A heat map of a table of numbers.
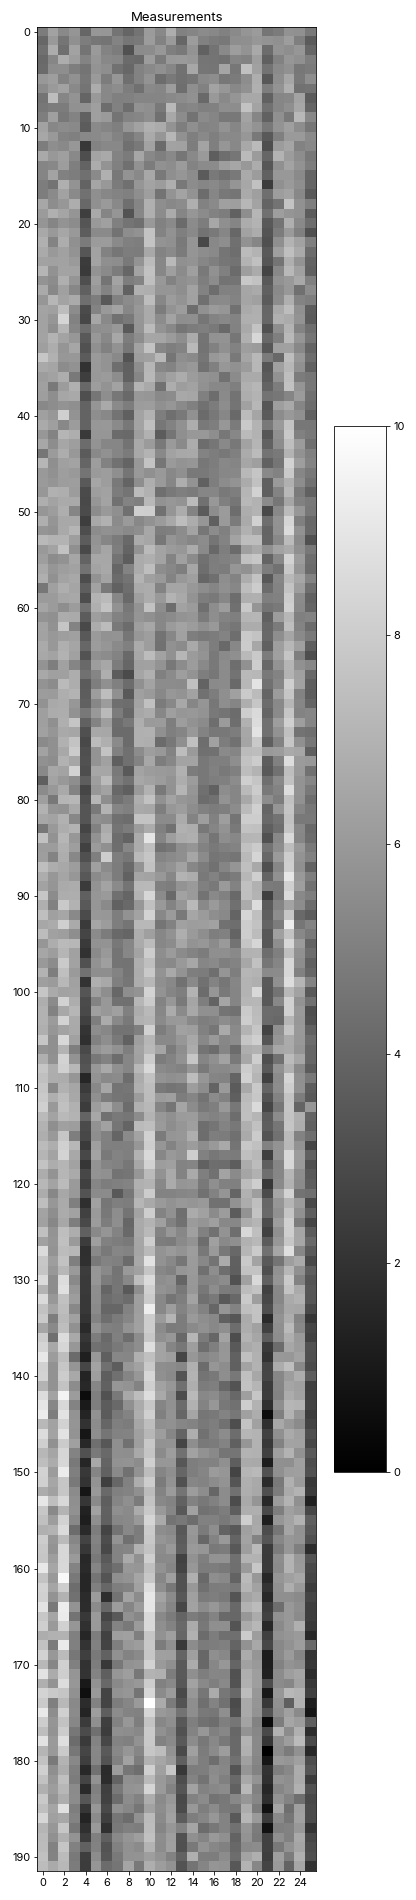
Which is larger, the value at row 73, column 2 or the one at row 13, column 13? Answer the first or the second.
the first
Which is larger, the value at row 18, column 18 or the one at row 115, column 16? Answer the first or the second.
the first
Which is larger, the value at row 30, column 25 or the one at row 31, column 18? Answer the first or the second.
the second
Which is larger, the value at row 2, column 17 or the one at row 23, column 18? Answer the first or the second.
the first
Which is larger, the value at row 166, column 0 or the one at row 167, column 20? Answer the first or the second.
the first
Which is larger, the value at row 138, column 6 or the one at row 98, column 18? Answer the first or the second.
the second
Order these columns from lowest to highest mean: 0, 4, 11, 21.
4, 21, 11, 0
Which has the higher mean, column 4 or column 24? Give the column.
24
